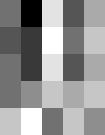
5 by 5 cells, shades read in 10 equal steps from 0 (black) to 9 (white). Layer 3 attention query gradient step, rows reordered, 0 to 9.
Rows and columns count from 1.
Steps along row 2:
down up down up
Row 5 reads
7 9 4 7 5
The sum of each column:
22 18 36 23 31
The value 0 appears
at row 1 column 2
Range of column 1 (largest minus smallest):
4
